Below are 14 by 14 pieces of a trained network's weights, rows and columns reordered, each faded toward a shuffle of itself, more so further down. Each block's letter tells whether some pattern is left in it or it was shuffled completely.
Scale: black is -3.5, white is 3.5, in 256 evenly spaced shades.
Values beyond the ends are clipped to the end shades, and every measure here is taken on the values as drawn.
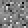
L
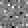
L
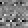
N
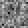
N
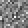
L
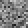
L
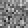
N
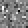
L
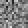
N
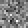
L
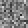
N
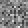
L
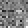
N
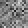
N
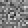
L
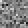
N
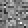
N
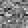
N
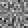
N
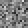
L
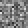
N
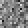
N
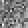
N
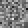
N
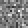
L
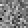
L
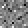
L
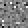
L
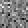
L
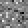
L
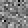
L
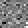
N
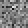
N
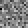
L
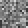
L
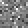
L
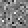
L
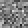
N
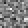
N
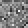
L
